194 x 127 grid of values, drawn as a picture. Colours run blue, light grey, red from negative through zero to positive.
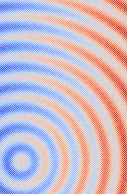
There is an overall slope up to the right. Concentric rings centre on the bottom left. On average the colour sits 50% of the way up the scale. No row or column stands out.
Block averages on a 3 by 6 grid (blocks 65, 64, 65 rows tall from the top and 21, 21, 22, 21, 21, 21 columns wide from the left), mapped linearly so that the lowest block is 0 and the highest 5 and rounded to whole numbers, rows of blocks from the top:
0 1 2 3 4 5 / 0 1 2 3 4 5 / 0 1 2 3 4 5
